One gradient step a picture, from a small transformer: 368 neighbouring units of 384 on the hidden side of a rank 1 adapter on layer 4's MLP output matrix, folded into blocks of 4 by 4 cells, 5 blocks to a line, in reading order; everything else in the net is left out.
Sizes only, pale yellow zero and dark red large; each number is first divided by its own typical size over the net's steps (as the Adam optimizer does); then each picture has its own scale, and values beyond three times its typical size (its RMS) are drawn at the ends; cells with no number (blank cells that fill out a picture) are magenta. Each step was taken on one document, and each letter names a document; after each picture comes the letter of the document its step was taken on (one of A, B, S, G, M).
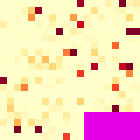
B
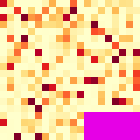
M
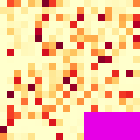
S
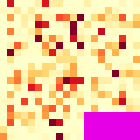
S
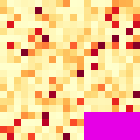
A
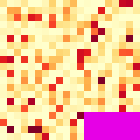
M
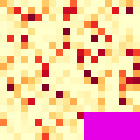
M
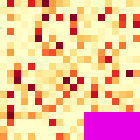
A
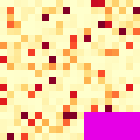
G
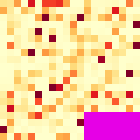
S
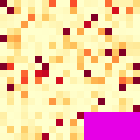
M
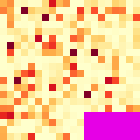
S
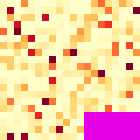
G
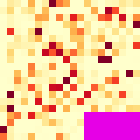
A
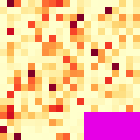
S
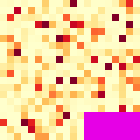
M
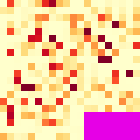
A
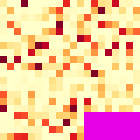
G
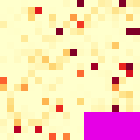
B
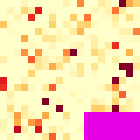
B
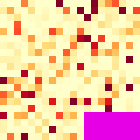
G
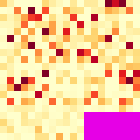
M
